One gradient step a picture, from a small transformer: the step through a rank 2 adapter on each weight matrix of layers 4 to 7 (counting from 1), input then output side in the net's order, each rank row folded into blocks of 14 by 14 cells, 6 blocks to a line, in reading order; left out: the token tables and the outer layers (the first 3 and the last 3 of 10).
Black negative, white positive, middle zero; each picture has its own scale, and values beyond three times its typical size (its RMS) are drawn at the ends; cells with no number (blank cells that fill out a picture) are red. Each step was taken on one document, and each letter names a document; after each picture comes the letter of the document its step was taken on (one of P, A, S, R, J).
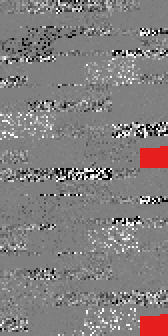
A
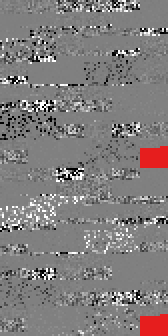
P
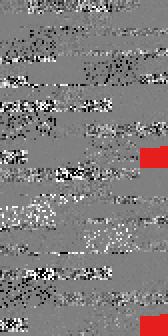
P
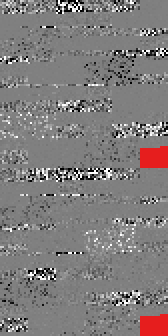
A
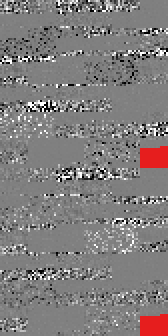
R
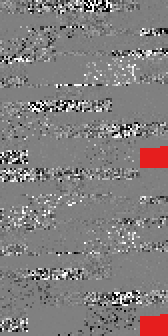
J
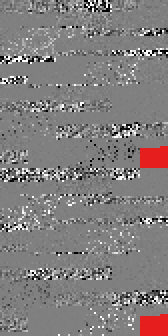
J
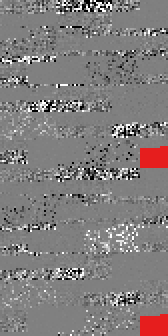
R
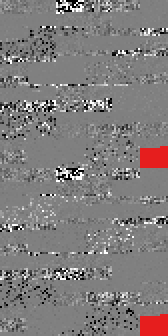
P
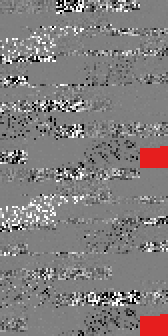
P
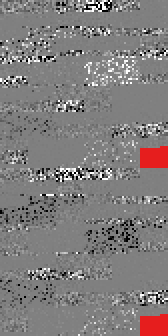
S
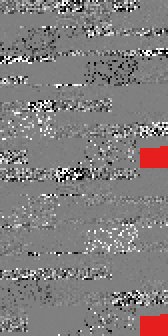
J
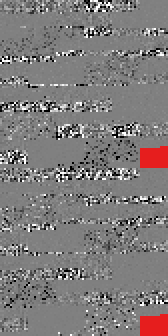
R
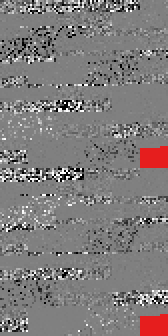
J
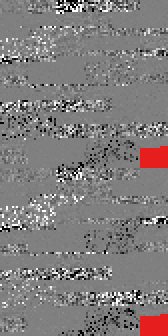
P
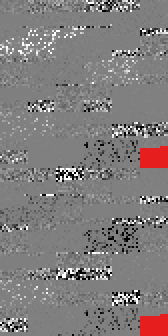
S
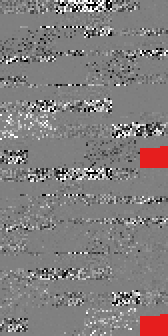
A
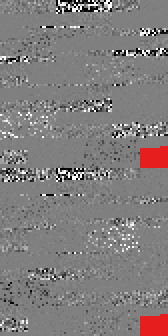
A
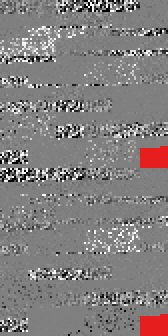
J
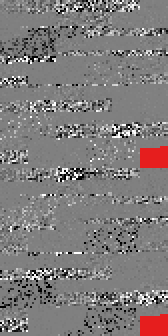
J
